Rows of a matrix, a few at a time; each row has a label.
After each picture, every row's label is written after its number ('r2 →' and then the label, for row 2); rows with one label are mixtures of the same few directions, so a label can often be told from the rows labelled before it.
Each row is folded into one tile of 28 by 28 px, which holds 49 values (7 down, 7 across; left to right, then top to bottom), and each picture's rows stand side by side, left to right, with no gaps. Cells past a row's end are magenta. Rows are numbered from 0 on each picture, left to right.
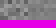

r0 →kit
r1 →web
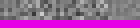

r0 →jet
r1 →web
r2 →jet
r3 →web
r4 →jet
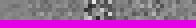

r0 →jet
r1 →web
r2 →web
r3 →kit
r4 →jet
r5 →web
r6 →kit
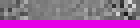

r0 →jet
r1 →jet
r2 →jet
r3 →jet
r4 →web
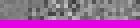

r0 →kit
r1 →jet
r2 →web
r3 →kit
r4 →jet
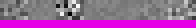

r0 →jet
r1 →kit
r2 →web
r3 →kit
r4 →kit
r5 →kit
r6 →jet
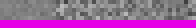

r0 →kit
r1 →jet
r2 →kit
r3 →kit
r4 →web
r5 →web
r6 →jet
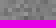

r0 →jet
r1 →jet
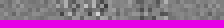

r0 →web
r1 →jet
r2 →web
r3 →web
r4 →jet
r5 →jet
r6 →kit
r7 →web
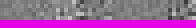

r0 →web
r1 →web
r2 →jet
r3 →jet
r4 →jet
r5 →jet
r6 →jet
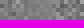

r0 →web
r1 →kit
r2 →kit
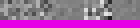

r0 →kit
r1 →web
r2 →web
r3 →jet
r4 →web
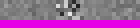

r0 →kit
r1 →kit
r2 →web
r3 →jet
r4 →kit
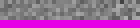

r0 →kit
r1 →kit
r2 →jet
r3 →web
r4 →kit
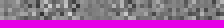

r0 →jet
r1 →web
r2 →web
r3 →kit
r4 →web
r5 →web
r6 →jet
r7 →jet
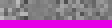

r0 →jet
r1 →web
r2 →kit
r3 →web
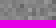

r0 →web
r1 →jet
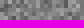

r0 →kit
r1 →web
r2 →web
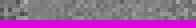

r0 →jet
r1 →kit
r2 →jet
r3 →web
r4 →kit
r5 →jet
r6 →kit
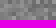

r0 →kit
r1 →kit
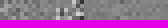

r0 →kit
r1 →web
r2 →jet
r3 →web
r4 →kit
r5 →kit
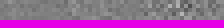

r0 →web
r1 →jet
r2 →web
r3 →jet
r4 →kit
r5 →web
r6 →web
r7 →web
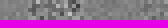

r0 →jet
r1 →kit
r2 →web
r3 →kit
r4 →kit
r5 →kit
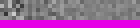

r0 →web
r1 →jet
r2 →kit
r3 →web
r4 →kit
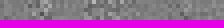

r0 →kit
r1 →web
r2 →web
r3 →kit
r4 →kit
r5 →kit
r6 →web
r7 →jet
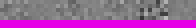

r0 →kit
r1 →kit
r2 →web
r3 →jet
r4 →kit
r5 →jet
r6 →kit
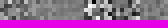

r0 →kit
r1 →kit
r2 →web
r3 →kit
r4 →jet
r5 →jet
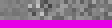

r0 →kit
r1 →web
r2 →kit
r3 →kit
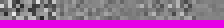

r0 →web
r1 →kit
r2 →jet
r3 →jet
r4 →kit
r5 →web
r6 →web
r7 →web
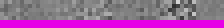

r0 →kit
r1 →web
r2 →jet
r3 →jet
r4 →kit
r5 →jet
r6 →kit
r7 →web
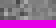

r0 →jet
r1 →jet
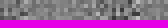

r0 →jet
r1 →kit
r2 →jet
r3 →web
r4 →jet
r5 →kit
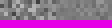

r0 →web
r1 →kit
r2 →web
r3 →web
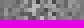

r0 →jet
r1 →kit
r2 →web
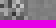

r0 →web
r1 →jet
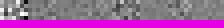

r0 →jet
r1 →jet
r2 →jet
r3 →web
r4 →kit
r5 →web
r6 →web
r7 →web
